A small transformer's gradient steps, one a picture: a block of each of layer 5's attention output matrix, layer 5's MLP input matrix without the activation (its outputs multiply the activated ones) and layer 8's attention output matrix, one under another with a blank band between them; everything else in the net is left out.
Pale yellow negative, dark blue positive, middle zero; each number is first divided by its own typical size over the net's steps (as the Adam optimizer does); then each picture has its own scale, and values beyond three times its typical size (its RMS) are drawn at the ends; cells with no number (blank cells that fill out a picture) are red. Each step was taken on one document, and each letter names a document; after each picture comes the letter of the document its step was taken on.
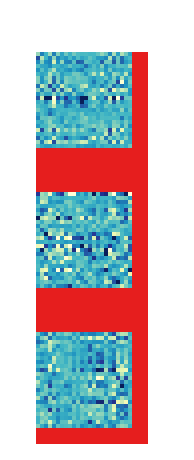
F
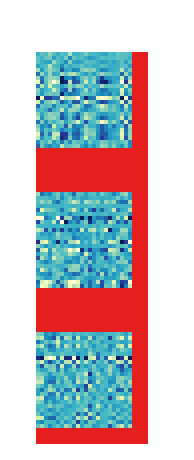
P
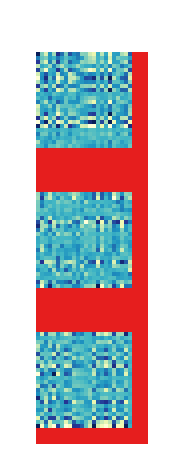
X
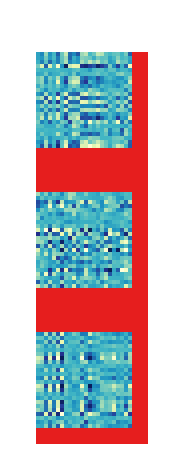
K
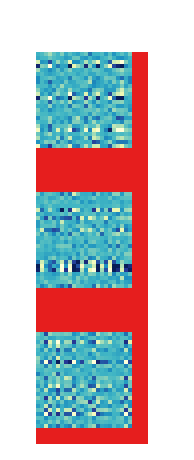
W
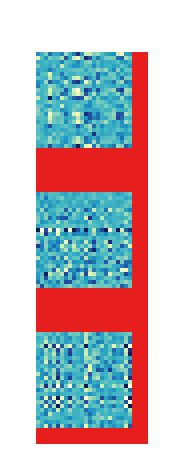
W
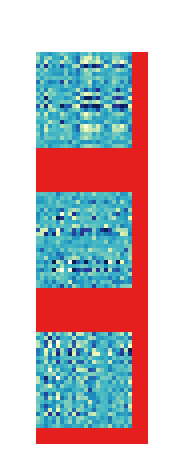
W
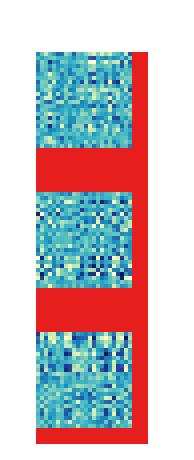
X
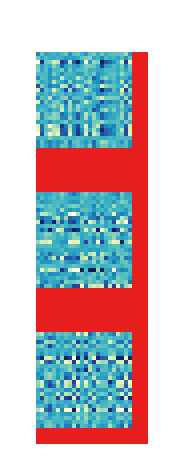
P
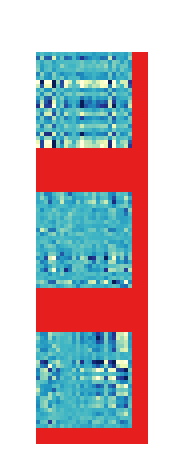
F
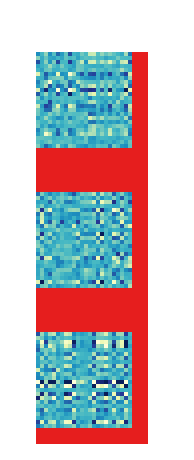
X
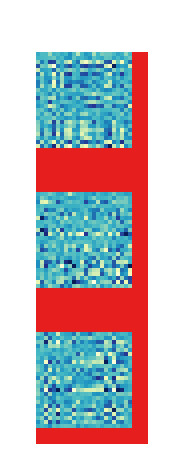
W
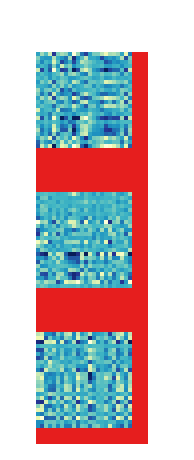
P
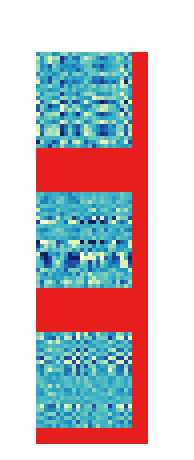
P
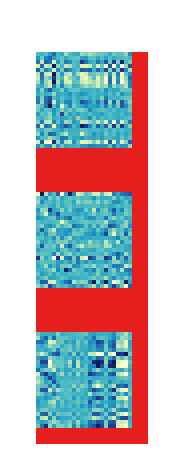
F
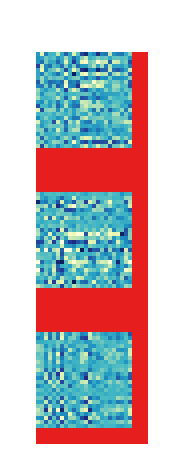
K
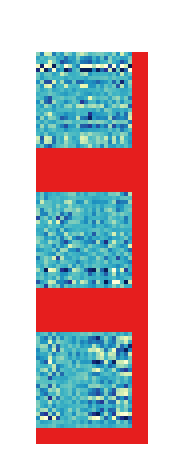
F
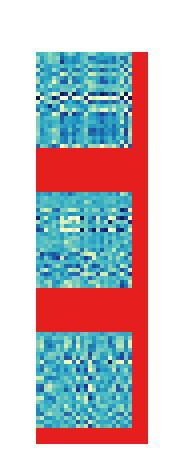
P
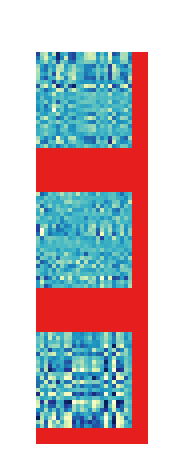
X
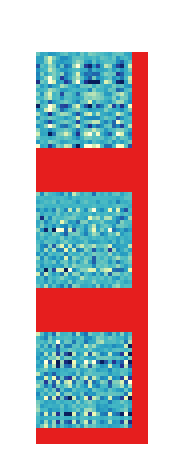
W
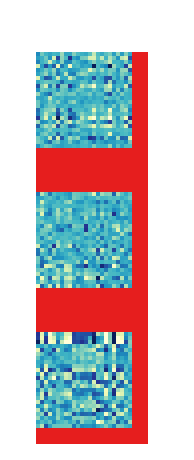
X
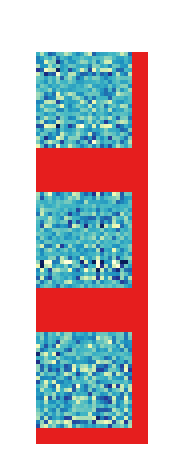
X
